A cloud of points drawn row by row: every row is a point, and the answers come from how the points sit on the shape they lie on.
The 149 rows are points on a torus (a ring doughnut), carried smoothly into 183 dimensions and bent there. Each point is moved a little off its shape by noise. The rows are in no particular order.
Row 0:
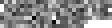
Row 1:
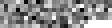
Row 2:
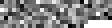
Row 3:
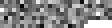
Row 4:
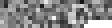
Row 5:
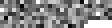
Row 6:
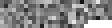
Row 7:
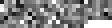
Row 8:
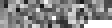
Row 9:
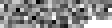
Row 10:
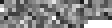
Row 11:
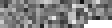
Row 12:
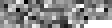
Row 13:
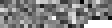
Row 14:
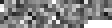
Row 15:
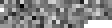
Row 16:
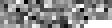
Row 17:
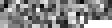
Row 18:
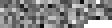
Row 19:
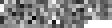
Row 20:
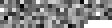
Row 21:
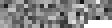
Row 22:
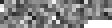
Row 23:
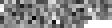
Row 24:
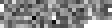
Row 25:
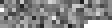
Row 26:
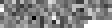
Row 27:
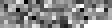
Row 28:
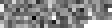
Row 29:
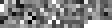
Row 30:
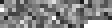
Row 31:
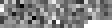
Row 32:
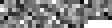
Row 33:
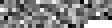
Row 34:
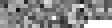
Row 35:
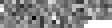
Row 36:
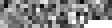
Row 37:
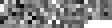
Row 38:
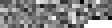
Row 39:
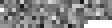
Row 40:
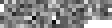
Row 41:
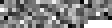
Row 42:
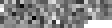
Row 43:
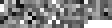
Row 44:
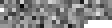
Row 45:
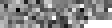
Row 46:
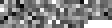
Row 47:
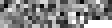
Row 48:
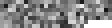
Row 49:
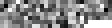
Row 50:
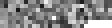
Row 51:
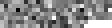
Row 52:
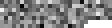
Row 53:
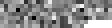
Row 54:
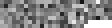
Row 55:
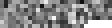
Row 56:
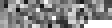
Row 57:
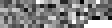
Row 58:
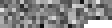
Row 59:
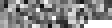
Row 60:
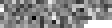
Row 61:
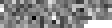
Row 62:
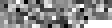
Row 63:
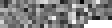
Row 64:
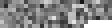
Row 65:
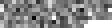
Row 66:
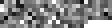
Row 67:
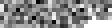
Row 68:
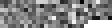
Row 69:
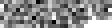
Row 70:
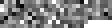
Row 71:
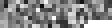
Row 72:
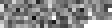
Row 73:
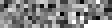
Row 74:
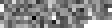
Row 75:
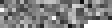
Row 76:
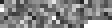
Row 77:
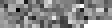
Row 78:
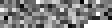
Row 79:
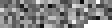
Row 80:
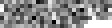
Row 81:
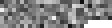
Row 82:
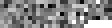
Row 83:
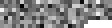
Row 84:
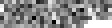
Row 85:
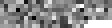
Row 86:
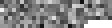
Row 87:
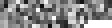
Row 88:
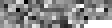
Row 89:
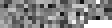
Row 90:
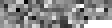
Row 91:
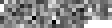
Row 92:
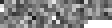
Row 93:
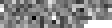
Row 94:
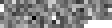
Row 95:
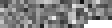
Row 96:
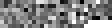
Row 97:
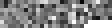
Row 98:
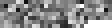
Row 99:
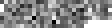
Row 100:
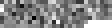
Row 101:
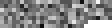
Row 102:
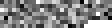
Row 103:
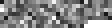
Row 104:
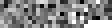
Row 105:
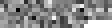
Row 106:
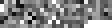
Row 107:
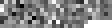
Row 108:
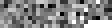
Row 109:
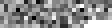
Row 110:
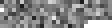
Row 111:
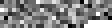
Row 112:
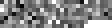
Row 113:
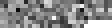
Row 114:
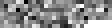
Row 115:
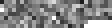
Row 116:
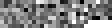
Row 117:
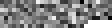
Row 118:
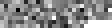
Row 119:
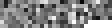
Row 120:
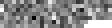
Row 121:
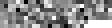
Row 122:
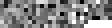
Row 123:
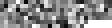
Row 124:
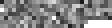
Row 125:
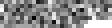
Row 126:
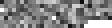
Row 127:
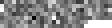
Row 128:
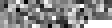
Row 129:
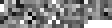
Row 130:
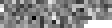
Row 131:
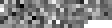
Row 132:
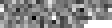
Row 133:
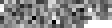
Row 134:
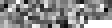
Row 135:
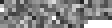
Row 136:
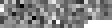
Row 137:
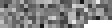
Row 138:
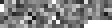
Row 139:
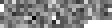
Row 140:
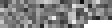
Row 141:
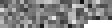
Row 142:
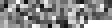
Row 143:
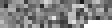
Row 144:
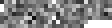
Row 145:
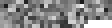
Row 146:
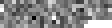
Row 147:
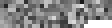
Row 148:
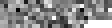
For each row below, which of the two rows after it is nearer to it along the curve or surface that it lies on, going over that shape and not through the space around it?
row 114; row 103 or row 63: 63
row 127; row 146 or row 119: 146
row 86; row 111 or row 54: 54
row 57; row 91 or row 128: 128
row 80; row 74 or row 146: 146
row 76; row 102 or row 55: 102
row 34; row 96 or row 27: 27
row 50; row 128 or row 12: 128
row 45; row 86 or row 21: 21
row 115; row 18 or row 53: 18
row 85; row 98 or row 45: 98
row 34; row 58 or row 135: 58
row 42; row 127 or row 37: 37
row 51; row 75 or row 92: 92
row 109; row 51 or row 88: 88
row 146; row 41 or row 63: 41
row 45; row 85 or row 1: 1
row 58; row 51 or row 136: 136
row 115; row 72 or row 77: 72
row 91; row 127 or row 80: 80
